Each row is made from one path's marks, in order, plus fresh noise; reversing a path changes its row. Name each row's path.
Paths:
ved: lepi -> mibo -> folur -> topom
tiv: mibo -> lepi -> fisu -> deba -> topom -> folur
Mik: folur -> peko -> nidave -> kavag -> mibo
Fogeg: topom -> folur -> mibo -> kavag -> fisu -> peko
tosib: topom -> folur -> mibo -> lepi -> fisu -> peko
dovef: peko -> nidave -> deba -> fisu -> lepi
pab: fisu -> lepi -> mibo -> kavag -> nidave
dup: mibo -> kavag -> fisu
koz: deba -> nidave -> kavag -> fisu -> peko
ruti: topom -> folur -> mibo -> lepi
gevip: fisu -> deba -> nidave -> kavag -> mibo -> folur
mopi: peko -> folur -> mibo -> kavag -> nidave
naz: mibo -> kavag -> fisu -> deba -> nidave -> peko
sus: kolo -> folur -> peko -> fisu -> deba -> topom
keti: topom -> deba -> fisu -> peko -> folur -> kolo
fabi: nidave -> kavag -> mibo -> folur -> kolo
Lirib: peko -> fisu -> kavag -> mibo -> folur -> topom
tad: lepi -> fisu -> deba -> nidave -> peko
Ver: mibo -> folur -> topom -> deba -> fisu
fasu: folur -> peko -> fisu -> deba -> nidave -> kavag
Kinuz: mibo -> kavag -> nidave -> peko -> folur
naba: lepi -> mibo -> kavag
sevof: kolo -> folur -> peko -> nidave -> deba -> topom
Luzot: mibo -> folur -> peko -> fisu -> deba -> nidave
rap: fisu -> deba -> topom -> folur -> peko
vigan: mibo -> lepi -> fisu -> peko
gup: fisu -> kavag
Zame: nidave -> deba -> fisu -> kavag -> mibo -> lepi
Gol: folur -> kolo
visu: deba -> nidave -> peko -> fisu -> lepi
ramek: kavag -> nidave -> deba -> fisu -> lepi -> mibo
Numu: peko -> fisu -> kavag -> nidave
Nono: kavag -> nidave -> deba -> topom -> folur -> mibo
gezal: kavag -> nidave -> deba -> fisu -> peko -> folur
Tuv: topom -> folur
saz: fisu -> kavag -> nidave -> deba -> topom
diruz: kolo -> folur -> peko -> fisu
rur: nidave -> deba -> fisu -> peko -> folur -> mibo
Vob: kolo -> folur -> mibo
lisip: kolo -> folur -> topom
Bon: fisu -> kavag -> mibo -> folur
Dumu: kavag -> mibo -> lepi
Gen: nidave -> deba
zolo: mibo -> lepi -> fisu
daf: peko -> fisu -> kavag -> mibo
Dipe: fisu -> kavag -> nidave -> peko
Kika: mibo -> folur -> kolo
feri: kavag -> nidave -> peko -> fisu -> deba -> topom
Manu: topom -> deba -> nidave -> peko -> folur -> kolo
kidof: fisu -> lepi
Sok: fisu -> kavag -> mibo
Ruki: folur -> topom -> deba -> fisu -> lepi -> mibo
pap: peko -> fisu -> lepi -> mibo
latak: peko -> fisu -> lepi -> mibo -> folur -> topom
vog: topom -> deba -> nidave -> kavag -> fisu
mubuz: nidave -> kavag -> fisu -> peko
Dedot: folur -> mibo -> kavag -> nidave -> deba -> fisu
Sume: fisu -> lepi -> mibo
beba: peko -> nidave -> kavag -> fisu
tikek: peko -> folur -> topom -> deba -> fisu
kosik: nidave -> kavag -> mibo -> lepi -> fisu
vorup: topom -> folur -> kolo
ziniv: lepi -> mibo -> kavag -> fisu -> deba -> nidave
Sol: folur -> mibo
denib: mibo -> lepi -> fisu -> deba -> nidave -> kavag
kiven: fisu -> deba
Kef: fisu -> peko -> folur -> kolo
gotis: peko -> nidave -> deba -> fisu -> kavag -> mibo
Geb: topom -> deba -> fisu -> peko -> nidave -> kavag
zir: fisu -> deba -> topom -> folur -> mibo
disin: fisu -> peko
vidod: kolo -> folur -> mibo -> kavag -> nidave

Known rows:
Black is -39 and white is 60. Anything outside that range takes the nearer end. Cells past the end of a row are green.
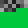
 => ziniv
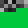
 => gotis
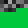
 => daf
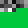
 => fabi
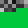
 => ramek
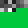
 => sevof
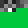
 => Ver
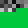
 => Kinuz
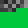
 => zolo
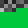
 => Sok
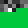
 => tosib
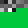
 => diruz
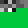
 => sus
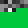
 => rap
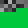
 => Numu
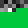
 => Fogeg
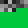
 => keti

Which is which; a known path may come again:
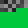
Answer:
Sume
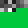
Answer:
sevof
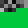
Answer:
naz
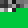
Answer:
vidod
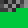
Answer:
zolo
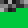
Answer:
Geb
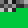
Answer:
gezal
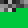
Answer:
keti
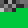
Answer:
Dipe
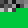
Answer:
Kinuz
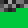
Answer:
daf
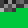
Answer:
Sok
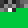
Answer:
Ver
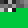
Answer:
sus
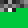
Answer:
zir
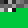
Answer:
diruz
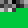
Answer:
Nono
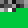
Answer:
fabi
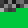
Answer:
dup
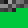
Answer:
disin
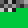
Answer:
gevip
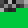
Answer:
gotis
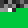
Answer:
Fogeg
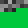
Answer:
kiven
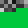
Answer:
ramek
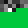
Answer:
tosib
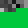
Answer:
Dumu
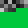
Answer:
feri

